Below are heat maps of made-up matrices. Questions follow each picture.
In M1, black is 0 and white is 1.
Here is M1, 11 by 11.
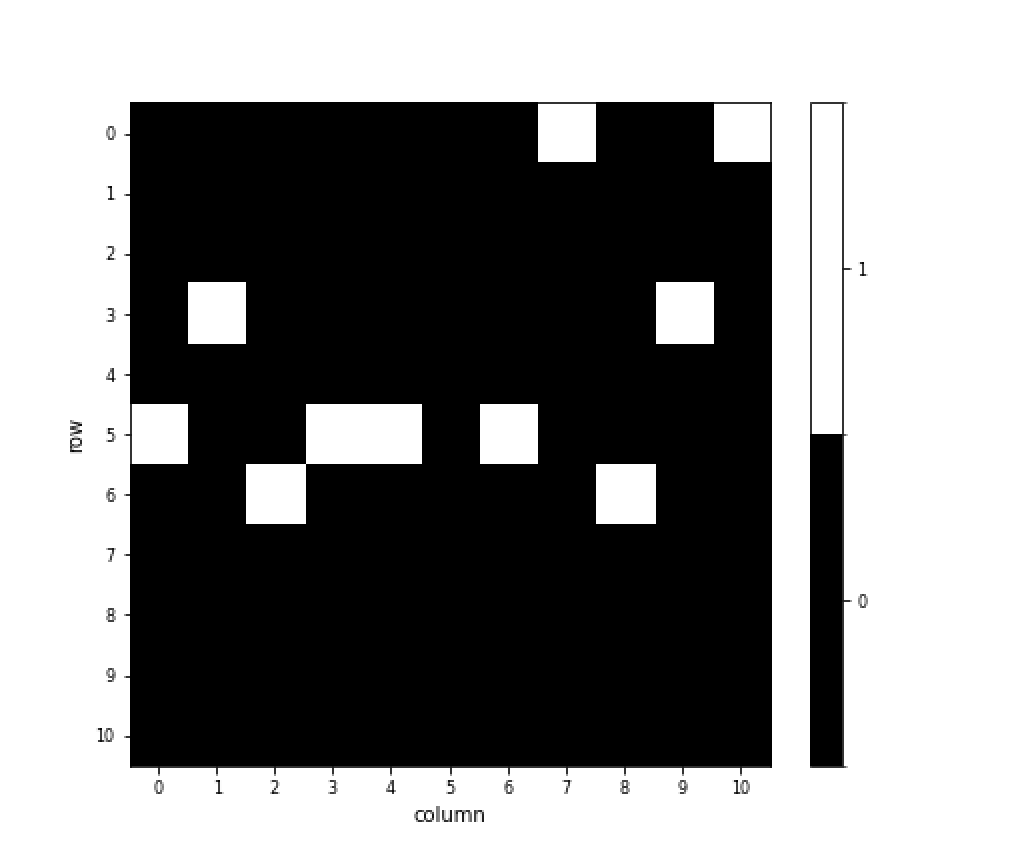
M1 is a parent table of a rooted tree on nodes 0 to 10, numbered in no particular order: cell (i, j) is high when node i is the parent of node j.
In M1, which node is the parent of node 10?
0
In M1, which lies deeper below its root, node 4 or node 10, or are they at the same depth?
node 10
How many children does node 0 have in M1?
2
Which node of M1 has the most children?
5
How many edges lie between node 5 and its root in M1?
0
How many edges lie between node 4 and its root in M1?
1
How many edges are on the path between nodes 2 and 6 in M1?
1
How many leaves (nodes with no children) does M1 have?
7
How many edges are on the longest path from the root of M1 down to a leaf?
2
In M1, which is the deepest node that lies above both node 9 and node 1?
3
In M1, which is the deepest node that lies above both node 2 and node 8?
6
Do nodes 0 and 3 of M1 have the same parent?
yes
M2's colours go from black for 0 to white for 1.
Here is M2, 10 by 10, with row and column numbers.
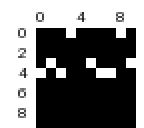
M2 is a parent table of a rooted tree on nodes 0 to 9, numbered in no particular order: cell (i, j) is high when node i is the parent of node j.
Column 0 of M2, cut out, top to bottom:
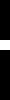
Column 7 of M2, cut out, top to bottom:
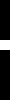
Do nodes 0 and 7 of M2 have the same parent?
yes
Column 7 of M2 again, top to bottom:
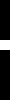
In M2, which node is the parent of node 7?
4
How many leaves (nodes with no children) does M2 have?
7
